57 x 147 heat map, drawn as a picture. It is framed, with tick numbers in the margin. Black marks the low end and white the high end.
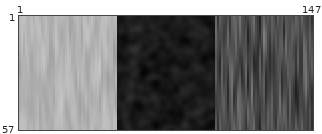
It is made of 1 by 3 panels. Panel 1,1: high, streaked downward, faint in contrast. Panel 1,2: very low, blotchy, faint in contrast. Panel 1,3: low, streaked downward.
